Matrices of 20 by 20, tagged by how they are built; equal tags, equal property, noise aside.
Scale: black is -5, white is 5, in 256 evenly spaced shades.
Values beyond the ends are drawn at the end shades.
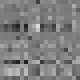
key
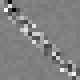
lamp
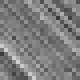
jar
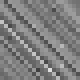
jar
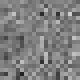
key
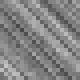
jar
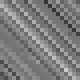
jar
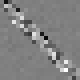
lamp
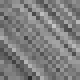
jar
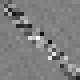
lamp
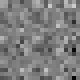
key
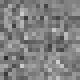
key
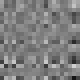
key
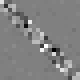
lamp
